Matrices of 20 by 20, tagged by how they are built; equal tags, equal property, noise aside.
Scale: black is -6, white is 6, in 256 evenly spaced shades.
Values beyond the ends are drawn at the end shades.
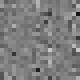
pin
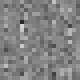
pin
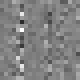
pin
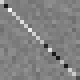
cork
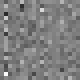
pin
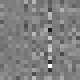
pin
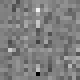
pin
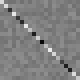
cork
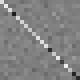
cork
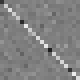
cork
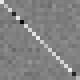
cork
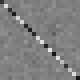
cork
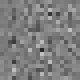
pin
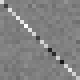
cork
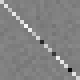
cork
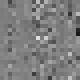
pin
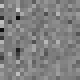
pin
